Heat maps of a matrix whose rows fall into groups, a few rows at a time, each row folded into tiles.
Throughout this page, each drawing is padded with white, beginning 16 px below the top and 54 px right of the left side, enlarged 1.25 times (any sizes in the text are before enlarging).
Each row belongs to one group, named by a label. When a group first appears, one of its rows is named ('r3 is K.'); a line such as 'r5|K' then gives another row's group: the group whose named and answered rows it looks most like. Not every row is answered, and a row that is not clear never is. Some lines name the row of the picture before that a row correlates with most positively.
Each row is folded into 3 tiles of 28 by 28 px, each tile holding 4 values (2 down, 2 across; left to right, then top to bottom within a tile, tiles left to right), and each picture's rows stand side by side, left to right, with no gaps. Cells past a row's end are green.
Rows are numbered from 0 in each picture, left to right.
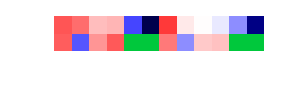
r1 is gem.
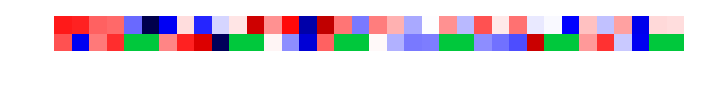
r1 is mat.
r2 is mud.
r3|mud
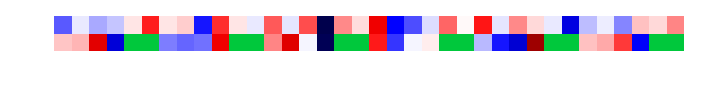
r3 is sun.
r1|mud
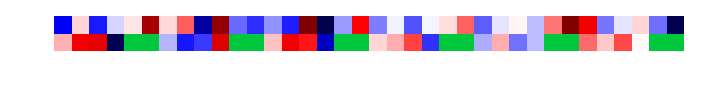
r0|mat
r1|mud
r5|gem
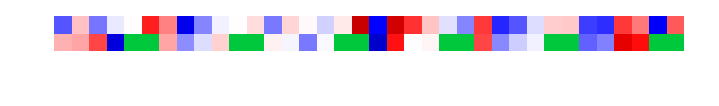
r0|mat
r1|sun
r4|sun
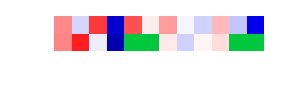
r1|gem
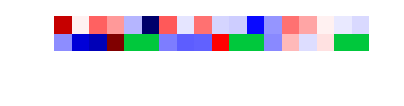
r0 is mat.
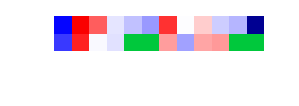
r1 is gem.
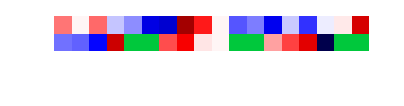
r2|mat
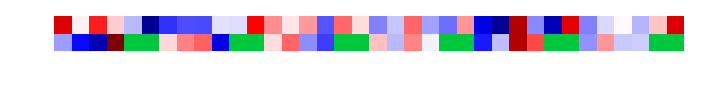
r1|mat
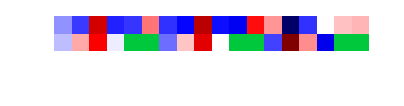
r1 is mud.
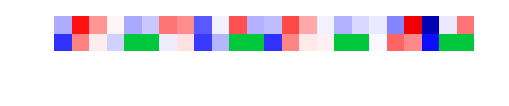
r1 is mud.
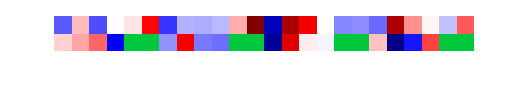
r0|mat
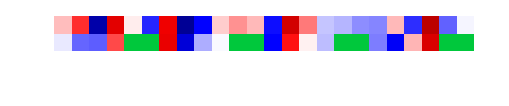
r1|sun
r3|mud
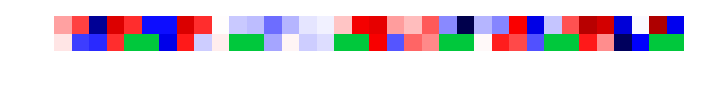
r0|mud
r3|gem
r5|mud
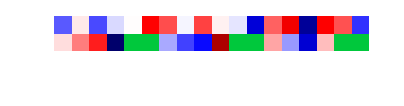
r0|mat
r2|mud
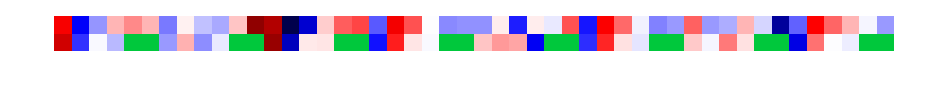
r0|sun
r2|sun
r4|mat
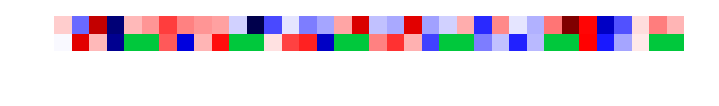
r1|gem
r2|mat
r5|sun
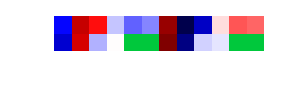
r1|sun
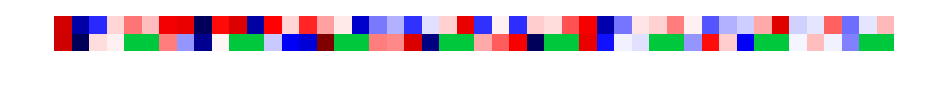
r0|sun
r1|mud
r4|mat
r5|sun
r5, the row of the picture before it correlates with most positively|1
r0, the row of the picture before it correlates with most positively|1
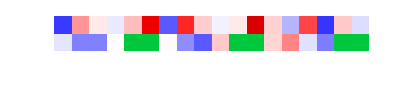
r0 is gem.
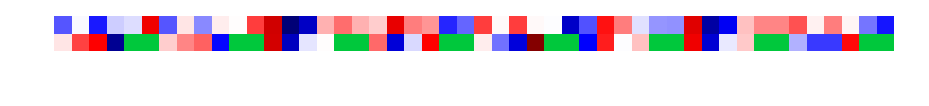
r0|mat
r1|mat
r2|sun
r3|gem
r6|sun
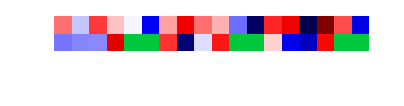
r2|mud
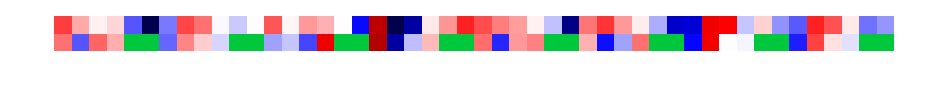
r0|gem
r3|sun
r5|gem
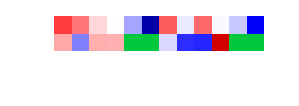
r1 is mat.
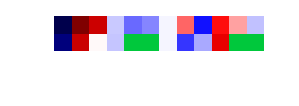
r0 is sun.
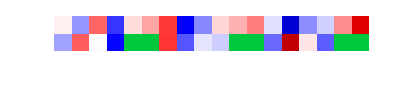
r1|sun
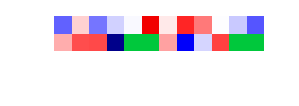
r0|mat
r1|gem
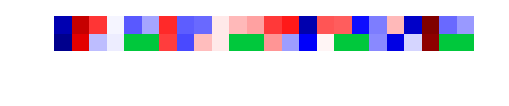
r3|mud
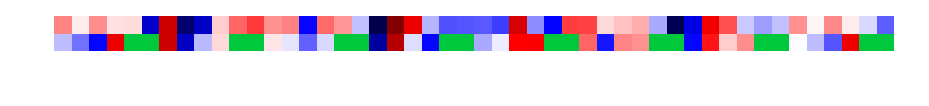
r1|sun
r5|gem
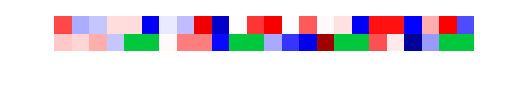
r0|gem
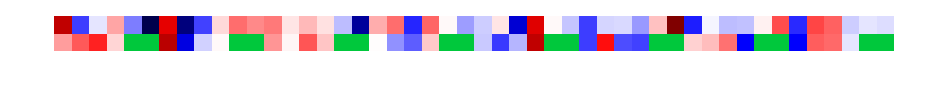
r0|gem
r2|gem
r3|mud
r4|mud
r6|mat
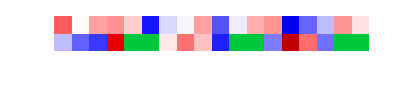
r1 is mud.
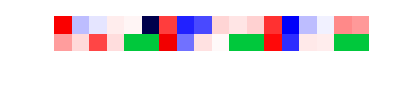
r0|gem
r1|sun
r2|sun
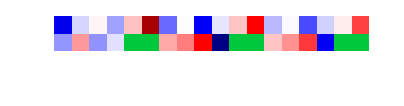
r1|mat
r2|mat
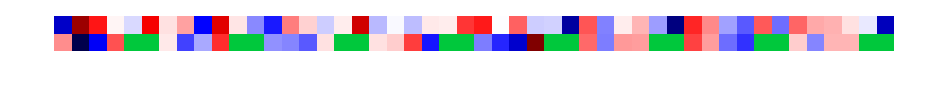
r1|mud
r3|mat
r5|gem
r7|gem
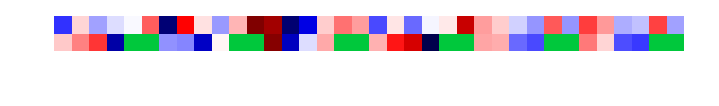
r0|mat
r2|sun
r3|mat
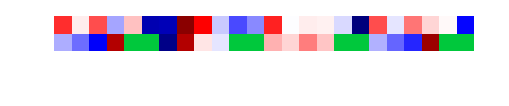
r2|gem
